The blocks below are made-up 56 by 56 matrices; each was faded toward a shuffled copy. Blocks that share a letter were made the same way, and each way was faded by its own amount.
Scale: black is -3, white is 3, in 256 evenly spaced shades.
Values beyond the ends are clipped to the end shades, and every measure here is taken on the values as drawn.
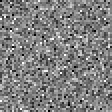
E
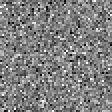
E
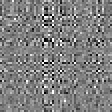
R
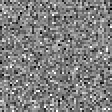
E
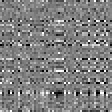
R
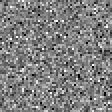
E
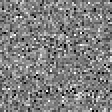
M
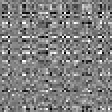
R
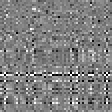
R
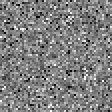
M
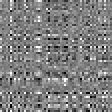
R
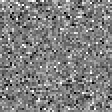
M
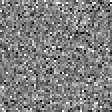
M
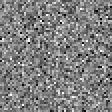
E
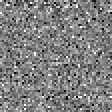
M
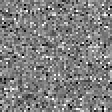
M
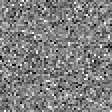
E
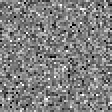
E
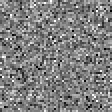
E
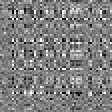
R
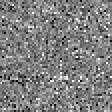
M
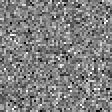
E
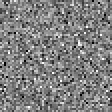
E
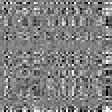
R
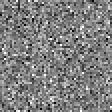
E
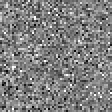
E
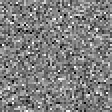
E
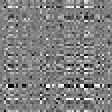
R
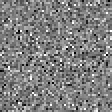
M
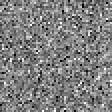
E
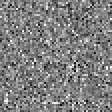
M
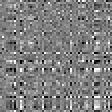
R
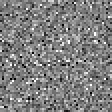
M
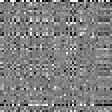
R
